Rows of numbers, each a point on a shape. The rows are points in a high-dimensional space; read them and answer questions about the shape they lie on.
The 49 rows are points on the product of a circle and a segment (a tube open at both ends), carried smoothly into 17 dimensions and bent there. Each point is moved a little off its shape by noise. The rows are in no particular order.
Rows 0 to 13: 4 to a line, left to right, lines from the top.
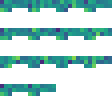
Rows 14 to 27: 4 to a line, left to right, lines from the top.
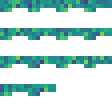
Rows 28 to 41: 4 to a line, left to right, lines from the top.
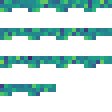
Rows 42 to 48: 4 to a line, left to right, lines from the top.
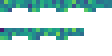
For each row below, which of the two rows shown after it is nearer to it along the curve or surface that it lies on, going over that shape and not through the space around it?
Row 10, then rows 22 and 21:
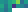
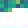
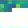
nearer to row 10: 21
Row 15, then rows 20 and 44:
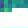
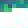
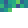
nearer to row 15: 20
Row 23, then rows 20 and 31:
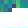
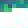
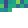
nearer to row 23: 31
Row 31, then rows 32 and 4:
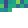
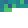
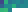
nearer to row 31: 32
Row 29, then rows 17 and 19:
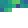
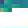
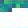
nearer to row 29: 17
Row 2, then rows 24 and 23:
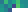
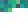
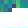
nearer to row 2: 23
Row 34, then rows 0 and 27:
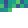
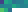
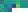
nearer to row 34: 27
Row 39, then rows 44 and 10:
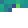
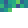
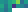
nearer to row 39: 10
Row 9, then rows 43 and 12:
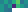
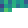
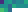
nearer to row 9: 12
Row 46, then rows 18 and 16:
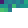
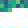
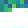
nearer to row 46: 16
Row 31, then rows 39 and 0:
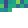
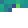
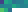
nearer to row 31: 39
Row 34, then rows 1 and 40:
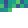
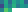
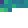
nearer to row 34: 1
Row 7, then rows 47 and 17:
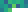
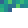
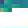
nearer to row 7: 17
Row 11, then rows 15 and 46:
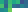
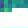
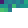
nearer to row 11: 15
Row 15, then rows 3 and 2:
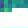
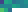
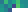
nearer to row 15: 3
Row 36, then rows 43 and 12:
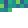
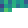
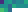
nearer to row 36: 43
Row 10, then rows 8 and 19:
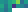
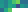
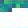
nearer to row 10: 19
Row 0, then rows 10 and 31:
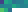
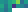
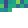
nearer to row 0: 10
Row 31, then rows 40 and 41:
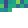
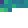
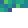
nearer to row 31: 41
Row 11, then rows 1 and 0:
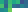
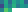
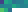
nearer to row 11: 1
